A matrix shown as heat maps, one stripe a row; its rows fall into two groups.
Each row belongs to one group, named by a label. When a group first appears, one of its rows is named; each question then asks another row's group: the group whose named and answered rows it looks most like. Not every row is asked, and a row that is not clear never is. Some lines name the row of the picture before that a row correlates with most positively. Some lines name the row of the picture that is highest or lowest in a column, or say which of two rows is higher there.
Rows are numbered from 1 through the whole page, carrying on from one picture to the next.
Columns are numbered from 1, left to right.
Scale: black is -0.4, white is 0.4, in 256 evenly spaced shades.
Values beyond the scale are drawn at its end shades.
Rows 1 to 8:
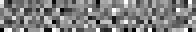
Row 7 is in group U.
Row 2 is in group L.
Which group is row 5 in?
L
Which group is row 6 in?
L
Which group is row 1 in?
L
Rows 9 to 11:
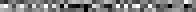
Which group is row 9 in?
U
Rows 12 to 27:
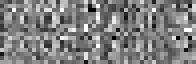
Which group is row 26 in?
U
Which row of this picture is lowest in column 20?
24
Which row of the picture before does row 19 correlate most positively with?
9
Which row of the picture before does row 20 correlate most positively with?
10
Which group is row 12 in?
U
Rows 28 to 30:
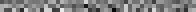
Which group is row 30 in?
L
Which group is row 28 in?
U
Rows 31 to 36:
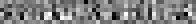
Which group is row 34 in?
L
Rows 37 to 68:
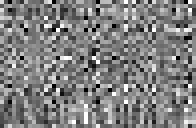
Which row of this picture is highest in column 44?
51
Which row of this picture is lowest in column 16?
60
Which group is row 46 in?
U
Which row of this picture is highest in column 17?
51
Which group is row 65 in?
U
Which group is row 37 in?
L
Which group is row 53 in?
L
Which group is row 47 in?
L
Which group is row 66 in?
U
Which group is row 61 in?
L
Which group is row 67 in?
U
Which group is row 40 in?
L
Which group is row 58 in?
L
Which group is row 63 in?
U
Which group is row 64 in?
U
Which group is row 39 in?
L
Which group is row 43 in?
L
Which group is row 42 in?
U
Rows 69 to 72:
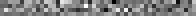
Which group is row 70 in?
U
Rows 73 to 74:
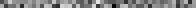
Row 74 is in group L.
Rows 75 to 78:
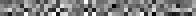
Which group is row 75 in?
U
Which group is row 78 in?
U
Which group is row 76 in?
L
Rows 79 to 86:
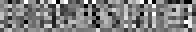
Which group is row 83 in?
L
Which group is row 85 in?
L
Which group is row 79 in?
U
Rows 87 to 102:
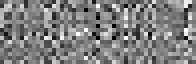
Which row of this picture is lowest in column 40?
89
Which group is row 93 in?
L
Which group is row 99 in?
L
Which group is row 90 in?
L
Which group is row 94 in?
U
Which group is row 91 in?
L
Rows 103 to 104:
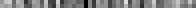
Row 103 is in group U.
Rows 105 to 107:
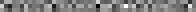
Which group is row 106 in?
L
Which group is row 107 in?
L
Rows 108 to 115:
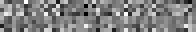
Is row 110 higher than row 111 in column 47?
Yes
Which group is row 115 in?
L
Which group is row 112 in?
L
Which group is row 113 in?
L
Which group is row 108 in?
U
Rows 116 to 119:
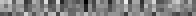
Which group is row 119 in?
U
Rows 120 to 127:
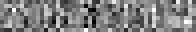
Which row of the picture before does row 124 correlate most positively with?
117
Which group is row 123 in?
L
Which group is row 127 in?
U
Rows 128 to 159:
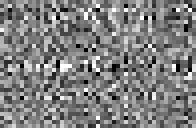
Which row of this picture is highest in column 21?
130
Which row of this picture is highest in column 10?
144
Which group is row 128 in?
U
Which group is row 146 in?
L
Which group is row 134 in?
U
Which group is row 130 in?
L
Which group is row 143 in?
U
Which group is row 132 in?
U
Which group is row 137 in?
L
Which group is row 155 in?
U
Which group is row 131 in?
U
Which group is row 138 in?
L
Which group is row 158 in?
L
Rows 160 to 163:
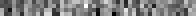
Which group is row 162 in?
L
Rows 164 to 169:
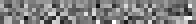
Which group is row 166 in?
U
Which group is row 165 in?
L
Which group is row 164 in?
L
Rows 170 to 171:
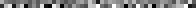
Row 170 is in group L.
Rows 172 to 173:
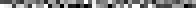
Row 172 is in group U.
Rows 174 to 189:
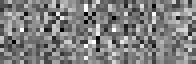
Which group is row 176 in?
U
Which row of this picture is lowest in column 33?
177
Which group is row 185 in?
U
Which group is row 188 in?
U
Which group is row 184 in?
L
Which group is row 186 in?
L
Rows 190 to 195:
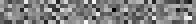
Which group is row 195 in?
U
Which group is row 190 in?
U
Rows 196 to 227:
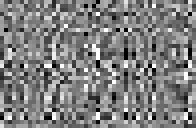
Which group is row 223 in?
L
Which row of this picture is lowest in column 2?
203
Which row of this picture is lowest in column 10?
213
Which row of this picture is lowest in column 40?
197
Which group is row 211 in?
L
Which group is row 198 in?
L
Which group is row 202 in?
U
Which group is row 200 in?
L
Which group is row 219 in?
L
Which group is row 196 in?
L
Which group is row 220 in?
L
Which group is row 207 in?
U
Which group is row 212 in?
L
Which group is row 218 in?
U
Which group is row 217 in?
U
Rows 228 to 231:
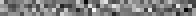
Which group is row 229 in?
L
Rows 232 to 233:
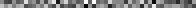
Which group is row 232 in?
U
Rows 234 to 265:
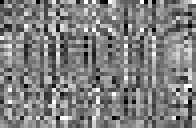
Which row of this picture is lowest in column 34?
259
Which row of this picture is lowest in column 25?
253
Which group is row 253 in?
L
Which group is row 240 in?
U
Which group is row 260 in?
U
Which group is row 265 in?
U
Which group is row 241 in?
U
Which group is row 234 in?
U
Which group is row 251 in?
L
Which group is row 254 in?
L
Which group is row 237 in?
U
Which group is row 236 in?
U
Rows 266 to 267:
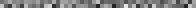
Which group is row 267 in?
L
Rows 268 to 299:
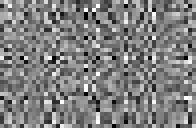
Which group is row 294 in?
L
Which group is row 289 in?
U
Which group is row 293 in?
L
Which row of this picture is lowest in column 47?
282
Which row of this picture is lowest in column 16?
271
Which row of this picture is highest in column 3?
269
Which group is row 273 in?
L
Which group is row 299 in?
L
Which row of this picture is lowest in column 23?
299
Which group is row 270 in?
U
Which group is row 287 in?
U
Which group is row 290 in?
U
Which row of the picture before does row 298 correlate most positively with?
266
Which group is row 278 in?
U
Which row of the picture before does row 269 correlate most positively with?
266
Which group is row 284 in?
U
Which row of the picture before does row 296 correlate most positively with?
266
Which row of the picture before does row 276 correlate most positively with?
266
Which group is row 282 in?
L
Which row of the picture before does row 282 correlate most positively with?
267
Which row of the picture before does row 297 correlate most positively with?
266
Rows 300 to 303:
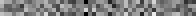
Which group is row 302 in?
U
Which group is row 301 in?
L
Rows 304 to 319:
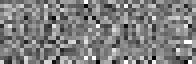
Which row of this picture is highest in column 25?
310
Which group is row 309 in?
L
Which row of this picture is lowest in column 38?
319
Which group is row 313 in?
U
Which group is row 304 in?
U
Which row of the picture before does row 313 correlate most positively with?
302
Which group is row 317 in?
L
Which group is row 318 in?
U
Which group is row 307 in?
U
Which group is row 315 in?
L
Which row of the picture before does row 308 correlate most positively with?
303
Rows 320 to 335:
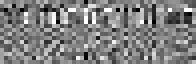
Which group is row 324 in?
U
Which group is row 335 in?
L
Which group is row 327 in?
L
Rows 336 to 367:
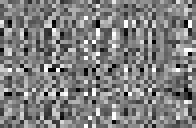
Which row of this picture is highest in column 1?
341
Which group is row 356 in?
U
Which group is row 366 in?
L
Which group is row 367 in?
U
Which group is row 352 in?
L
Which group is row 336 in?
L
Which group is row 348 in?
U
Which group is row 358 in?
U
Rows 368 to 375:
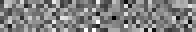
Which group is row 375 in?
U
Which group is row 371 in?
L
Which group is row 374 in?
L
